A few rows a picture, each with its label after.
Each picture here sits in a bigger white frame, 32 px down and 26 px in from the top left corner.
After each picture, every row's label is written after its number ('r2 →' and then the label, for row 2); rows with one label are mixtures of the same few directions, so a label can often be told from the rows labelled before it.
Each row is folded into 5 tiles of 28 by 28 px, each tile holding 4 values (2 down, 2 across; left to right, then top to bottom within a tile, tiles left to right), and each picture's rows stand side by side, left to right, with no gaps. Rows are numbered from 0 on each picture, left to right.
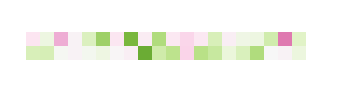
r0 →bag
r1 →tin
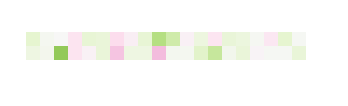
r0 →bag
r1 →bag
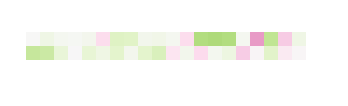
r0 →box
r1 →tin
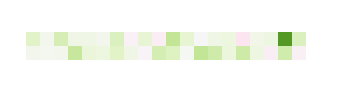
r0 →bag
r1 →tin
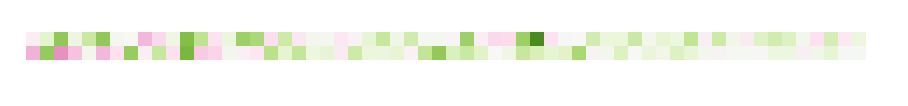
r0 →tin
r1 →tin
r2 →bag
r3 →tin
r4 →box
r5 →tin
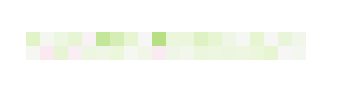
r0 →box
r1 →bag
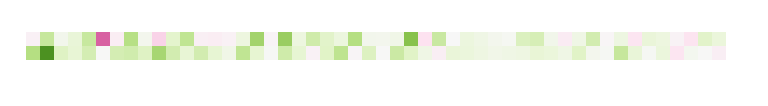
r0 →box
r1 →tin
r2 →box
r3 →tin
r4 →bag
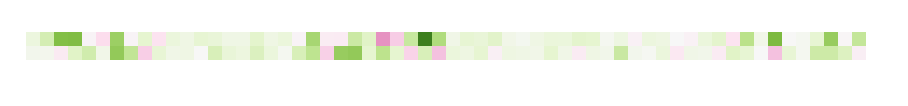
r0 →bag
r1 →bag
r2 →tin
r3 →bag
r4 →bag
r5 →bag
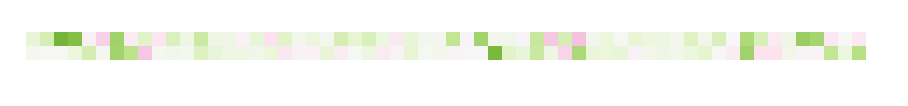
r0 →bag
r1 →bag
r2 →tin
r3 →bag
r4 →bag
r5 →tin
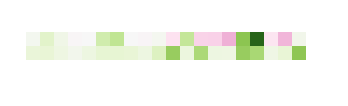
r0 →tin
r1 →tin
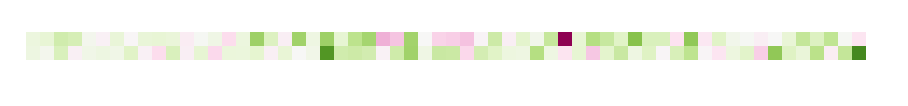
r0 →bag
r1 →box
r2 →box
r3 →tin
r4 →box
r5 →bag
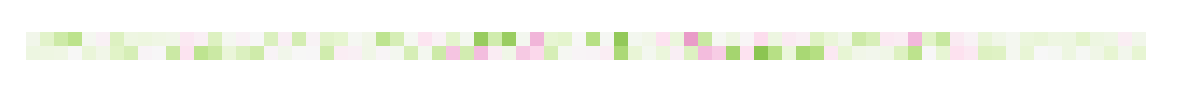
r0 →bag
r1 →tin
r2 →tin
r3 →tin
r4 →bag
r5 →tin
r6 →bag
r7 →tin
